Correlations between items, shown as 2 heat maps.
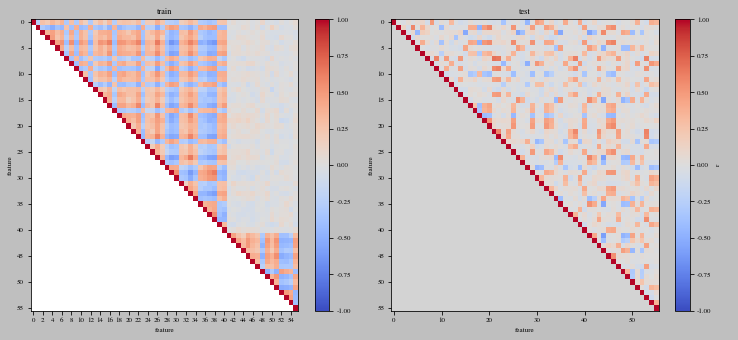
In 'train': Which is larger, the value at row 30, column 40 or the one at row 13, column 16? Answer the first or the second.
the second
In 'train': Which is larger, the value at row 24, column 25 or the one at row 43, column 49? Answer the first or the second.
the second
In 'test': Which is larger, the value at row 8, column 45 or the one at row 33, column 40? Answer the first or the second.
the second
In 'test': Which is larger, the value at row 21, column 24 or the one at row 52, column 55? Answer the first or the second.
the first
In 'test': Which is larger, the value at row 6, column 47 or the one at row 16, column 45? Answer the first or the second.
the second
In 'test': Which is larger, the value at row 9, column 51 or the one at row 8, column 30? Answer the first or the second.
the second
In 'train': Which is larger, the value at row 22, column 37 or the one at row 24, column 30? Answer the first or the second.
the second
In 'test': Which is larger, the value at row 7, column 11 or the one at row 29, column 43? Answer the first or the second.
the first
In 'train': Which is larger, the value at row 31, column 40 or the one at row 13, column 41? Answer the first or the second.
the first
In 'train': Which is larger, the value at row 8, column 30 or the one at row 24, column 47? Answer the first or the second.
the second
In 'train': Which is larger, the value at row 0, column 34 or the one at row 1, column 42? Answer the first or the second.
the first
